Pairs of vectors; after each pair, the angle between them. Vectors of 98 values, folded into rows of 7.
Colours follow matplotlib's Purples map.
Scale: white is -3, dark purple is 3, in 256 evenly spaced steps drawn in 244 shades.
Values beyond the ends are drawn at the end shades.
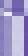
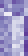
nearly parallel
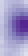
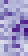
partly aligned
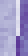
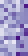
partly aligned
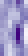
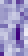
nearly parallel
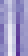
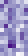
partly opposed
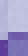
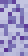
orthogonal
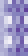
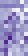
partly opposed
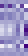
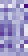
nearly opposite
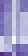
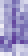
nearly opposite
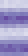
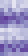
nearly parallel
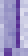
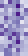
partly aligned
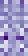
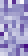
partly opposed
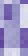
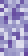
orthogonal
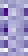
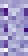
nearly parallel
